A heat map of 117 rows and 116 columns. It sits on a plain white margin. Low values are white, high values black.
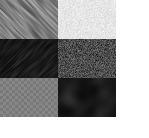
It is made of 3 by 2 panels. Panel 1,1: middling, slanting down to the right. Panel 1,2: very low, fine-grained, faint in contrast. Panel 2,1: very high, slanting up to the right, faint in contrast. Panel 2,2: high, fine-grained. Panel 3,1: middling, checkered, faint in contrast. Panel 3,2: very high, smooth, faint in contrast.
